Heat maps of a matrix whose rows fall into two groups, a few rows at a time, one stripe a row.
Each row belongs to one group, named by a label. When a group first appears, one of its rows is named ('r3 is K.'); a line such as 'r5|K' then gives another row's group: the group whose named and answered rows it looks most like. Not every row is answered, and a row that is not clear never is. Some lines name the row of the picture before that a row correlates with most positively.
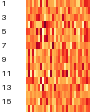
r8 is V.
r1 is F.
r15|F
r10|F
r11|V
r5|F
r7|F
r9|V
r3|F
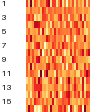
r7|F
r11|F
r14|V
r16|V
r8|F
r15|F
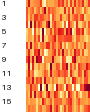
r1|F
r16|V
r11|V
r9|F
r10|V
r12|F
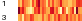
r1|F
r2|V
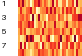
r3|F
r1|V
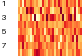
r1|V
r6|V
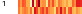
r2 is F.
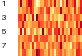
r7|F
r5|V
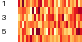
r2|F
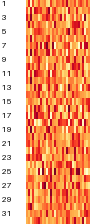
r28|V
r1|V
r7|F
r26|V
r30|V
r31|F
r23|F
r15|F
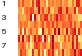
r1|F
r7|V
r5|V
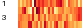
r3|F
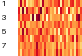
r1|V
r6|V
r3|F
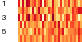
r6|V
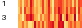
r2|V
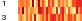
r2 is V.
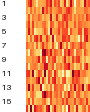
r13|F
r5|V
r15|V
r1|V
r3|V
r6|F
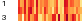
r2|F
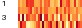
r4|V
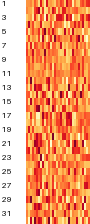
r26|F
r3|F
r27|F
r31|F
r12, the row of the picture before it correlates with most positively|3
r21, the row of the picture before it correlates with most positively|1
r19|V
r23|F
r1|F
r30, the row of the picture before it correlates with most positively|1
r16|F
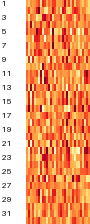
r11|F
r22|F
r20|V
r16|F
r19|F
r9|V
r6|F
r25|F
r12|F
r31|V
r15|V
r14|V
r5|F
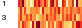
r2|V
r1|V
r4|F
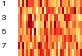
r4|F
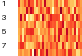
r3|V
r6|V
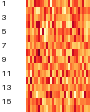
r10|V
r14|V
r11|V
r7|F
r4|F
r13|V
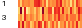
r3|V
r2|V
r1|F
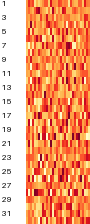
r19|V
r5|V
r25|F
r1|V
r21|V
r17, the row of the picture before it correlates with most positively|3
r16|F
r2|F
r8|V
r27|V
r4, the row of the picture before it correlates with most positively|4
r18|V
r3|F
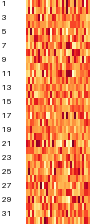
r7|F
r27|F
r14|V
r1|V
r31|V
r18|F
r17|V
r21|F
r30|V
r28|F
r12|V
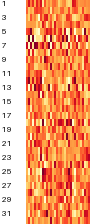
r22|F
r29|F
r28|V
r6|V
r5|V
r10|V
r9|F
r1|F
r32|V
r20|V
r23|F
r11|F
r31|F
